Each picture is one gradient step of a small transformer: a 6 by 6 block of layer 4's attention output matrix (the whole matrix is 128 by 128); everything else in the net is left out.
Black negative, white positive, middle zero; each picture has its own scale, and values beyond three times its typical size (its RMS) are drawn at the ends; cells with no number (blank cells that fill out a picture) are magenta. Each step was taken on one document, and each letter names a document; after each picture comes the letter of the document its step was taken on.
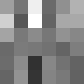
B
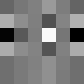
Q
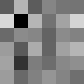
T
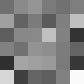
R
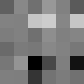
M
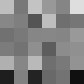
B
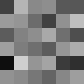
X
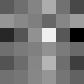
Q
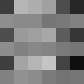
X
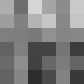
M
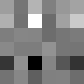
B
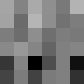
B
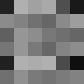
X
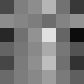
Q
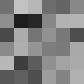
T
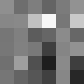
M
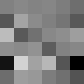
R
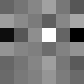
Q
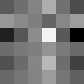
Q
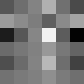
Q
